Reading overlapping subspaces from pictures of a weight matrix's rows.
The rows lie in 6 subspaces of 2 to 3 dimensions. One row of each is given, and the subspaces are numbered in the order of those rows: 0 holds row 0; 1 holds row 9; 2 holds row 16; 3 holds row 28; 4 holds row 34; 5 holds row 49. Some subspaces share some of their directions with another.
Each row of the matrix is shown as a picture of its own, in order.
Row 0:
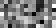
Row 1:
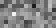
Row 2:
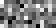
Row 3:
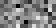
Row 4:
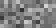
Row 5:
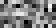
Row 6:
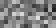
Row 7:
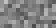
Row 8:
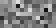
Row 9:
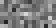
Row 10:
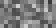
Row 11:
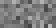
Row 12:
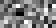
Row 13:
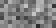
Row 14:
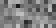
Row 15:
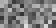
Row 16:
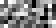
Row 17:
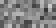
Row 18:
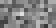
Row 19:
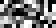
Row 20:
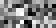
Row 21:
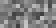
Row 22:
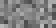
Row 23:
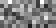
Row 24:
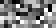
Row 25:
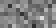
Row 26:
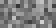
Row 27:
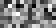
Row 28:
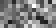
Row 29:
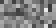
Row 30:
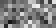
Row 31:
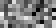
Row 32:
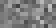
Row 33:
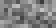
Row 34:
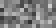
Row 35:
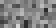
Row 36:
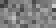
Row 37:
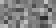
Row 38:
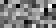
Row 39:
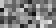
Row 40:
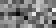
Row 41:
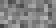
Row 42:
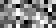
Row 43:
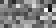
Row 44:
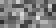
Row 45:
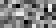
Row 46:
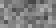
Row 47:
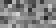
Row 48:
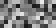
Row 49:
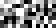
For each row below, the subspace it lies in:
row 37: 2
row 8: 5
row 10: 3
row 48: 4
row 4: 5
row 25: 3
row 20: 5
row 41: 2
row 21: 4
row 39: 4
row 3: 2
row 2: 4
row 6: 4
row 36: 5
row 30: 3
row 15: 4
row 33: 4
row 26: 0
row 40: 0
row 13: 0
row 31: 0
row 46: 1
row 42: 2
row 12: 5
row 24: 5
